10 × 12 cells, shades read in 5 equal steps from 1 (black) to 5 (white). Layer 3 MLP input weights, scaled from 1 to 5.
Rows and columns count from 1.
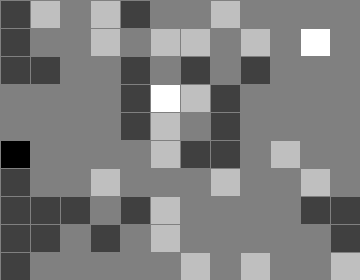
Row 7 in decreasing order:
4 4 4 3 3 3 3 3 3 3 3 2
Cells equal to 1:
1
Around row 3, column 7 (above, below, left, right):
4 4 3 3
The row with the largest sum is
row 2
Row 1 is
2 4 3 4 2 3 3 4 3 3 3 3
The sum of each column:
21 28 29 32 25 37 31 29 31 31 32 29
